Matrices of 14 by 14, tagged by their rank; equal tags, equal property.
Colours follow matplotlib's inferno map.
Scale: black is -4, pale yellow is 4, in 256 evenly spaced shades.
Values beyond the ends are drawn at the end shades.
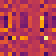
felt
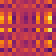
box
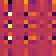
box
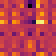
felt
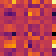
felt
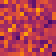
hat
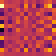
felt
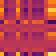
box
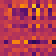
felt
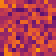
hat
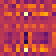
felt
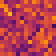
hat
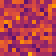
hat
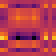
box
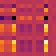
box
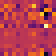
felt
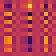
box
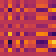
box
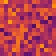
hat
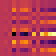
box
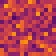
hat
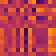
felt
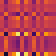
box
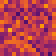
hat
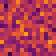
hat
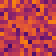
hat
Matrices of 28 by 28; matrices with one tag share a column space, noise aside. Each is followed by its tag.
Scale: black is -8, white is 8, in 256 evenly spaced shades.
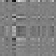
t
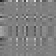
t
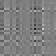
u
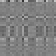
t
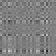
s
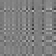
u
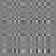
s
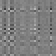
u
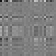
t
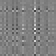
u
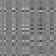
u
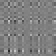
s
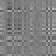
u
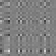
s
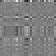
t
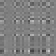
s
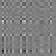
s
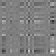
s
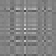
u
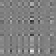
s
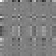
t
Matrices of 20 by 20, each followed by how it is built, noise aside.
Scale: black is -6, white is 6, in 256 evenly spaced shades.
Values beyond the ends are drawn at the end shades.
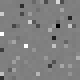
sparse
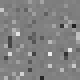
sparse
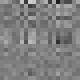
low rank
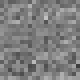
low rank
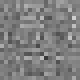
low rank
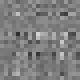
low rank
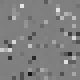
sparse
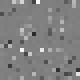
sparse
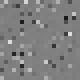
sparse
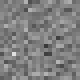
low rank
